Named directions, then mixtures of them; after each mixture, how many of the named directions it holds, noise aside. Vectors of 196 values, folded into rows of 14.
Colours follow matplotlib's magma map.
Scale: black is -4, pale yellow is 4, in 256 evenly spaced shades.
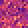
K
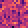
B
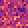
one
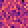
two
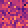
one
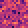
one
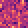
one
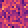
two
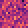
two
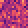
two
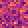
two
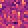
one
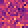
one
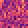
two
